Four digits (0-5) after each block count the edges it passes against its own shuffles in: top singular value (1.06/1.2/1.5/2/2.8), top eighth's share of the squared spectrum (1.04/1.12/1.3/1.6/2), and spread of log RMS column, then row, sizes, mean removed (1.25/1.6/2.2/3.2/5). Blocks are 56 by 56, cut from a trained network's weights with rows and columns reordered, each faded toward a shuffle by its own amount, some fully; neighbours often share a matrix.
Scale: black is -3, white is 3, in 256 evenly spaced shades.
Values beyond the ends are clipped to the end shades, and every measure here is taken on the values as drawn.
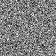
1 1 0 0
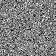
0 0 0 0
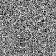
2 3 0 1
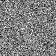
0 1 0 0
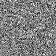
2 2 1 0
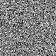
1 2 0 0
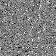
1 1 0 0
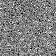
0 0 0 0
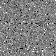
1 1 0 0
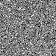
0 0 0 0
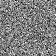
0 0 0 0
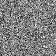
2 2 0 0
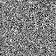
1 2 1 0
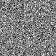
2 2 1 1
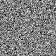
1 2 0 0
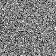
1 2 0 1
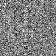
2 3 1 0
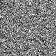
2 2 0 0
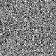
2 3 1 1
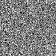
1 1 0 0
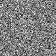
2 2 1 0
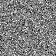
1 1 0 0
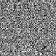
3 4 1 2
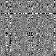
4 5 3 2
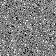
0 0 0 0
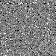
1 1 0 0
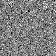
2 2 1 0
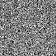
2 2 0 1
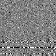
3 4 0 3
